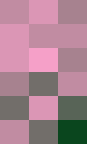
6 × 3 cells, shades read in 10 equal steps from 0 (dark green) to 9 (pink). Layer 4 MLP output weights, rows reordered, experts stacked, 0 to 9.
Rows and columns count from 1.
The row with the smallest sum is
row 6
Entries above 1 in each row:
3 3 3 3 3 2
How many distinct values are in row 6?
3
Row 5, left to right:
4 8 3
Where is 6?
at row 1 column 3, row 3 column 3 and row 4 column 1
